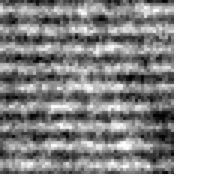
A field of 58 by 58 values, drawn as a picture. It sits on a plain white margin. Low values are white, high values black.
The grain runs across in streaks. There is no overall slope. Stripes running across repeat 9 times from top to bottom.
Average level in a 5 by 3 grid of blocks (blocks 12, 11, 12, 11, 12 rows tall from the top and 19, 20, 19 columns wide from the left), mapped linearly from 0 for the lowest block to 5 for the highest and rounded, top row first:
2 1 0 / 4 2 2 / 4 0 5 / 4 1 5 / 1 1 2
